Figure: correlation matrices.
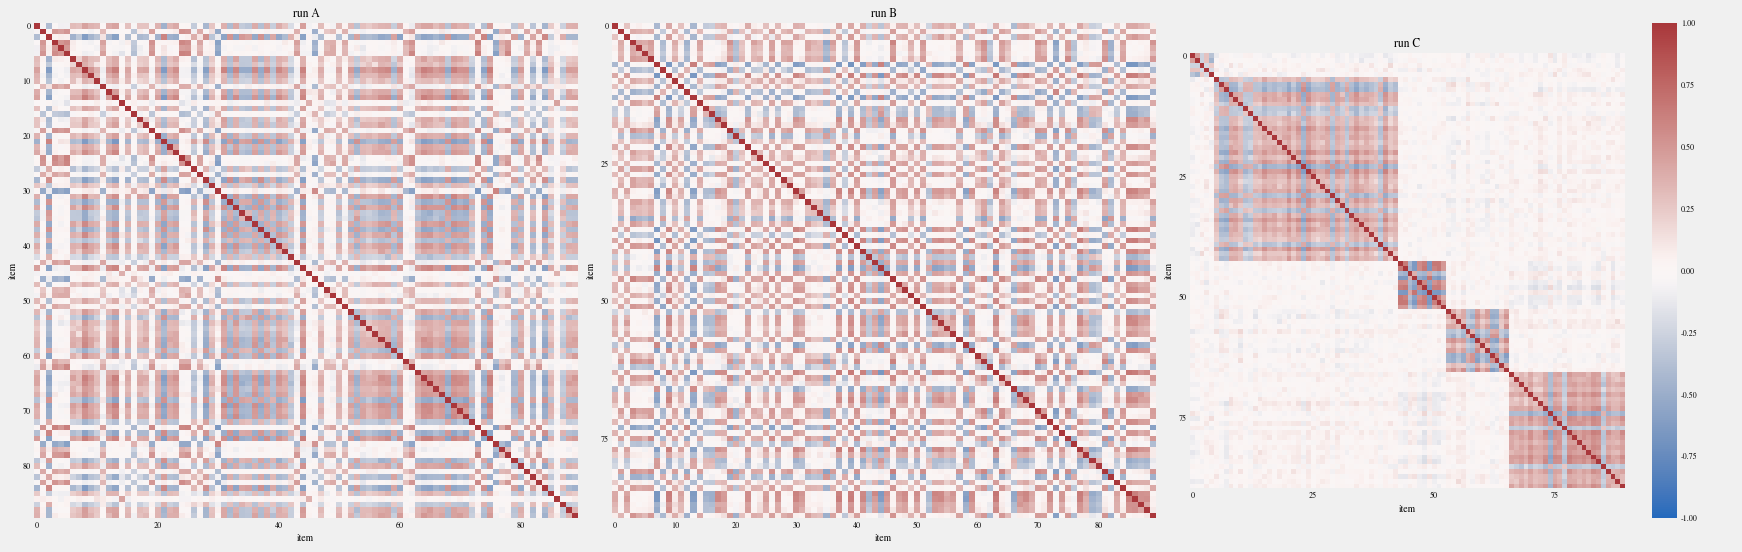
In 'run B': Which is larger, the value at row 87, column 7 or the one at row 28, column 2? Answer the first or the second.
the second
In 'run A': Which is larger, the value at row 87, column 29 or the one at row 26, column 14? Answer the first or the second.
the second
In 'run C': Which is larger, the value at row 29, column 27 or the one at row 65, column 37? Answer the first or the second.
the second
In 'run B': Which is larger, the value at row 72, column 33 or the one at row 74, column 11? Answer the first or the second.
the second
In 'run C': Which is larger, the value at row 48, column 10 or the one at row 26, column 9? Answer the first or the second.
the second
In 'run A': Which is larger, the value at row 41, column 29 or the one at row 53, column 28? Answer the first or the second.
the second
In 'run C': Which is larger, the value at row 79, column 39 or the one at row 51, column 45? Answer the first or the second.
the first
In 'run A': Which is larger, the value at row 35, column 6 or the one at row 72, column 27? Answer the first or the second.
the second
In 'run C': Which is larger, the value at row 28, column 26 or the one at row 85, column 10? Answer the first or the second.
the first
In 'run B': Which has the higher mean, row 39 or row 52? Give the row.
39
